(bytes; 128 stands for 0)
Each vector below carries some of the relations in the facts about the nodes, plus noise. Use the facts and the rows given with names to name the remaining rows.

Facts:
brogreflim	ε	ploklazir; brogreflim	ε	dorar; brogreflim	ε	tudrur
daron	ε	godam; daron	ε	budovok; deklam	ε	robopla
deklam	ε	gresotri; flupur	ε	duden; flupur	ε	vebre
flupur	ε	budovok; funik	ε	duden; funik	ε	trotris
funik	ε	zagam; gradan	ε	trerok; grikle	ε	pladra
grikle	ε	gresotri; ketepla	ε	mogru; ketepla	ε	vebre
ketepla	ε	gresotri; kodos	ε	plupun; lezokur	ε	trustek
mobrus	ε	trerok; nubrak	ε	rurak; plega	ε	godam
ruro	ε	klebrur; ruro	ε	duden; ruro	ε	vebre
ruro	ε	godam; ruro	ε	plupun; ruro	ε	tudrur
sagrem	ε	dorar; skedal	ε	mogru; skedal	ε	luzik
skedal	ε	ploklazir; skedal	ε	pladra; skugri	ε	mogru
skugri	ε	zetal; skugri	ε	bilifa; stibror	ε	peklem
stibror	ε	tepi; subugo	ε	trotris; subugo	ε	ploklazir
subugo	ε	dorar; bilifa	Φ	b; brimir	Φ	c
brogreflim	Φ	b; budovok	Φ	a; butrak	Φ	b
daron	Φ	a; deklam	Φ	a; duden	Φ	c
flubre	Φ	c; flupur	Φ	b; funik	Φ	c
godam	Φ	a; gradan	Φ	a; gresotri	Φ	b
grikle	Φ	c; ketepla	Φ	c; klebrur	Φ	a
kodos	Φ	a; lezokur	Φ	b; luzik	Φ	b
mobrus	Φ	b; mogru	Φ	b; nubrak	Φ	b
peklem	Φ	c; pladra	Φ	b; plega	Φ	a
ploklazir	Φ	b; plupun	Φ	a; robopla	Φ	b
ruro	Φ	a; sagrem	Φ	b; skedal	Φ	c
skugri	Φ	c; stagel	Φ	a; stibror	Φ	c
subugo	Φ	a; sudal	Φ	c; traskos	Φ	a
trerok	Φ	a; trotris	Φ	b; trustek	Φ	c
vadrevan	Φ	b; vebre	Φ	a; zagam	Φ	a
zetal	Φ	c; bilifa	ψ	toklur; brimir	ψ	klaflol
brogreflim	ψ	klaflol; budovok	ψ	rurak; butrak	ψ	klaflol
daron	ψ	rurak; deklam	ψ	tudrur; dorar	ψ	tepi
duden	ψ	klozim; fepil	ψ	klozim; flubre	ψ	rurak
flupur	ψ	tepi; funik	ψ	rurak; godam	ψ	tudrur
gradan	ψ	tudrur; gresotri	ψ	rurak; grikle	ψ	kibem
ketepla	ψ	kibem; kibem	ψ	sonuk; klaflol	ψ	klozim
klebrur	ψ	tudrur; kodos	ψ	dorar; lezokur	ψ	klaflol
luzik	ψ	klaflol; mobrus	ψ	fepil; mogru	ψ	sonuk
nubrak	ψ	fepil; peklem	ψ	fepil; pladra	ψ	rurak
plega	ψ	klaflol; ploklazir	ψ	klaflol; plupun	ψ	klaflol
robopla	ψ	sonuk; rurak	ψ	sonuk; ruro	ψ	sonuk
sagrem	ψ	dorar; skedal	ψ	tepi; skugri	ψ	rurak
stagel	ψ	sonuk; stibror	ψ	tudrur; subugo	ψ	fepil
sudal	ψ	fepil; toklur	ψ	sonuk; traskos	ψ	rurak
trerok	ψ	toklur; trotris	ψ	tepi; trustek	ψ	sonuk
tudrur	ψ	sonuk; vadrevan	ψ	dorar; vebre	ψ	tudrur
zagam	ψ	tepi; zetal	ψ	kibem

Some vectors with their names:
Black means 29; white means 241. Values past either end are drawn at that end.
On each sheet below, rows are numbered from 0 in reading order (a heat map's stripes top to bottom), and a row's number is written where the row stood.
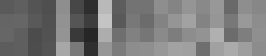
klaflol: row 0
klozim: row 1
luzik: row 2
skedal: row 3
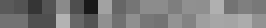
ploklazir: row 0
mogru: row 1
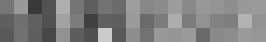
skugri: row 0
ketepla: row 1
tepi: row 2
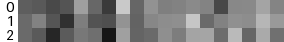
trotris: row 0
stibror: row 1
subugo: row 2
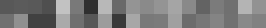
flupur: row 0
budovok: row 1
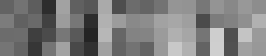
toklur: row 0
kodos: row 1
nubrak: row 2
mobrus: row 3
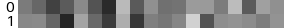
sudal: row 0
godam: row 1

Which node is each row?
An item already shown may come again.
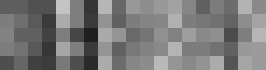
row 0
flupur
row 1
ruro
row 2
plupun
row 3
ruro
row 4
lezokur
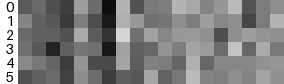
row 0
plega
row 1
plupun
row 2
vadrevan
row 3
subugo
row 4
klebrur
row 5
grikle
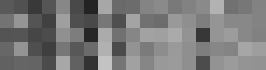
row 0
ploklazir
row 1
pladra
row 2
sagrem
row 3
rurak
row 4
vadrevan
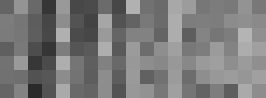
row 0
gresotri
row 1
tudrur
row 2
vebre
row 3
trustek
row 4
skugri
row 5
zetal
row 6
funik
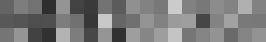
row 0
deklam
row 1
dorar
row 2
daron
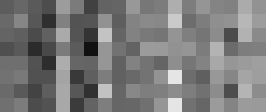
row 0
ketepla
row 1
stibror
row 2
duden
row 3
brogreflim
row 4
bilifa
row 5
gradan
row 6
duden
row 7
gradan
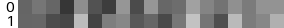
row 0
robopla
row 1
trerok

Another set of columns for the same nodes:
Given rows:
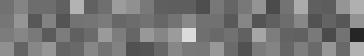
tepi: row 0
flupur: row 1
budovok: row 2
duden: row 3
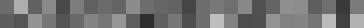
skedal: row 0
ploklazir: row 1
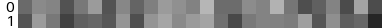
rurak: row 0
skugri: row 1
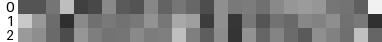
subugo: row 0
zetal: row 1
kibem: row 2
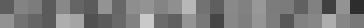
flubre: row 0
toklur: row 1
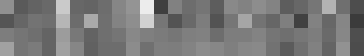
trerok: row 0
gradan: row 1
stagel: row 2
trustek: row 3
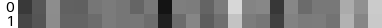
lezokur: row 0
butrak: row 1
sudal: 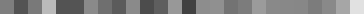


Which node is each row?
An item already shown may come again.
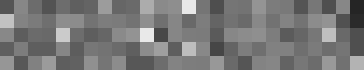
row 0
daron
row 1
mogru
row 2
trerok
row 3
ruro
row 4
duden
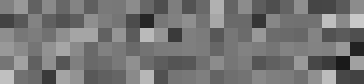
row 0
vadrevan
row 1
plega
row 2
tudrur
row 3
robopla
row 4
sagrem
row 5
bilifa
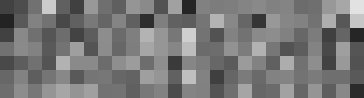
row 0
mobrus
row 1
brogreflim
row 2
funik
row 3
rurak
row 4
stibror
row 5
ruro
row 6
deklam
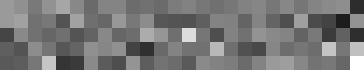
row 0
robopla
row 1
dorar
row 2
funik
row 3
plupun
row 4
subugo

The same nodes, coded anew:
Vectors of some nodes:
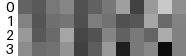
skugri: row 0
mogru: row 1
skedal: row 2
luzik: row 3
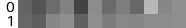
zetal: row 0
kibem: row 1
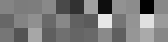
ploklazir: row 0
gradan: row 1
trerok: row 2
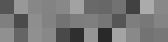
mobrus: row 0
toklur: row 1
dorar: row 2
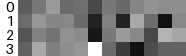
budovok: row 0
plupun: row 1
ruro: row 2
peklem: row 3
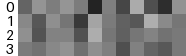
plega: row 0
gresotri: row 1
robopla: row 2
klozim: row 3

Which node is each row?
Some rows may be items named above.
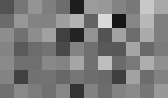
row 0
funik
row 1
stibror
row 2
sagrem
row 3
mogru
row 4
deklam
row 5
bilifa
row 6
tudrur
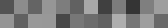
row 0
subugo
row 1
vadrevan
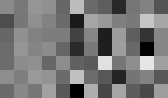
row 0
tepi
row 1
funik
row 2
duden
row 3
plupun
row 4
gradan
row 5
tepi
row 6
brogreflim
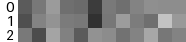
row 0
budovok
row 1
daron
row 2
rurak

